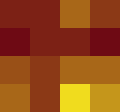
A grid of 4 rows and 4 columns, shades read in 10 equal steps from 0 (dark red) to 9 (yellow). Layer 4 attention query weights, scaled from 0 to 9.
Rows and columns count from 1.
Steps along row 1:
same up down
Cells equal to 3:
1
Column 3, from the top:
4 1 4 9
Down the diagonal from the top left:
1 1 4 6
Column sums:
8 6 18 12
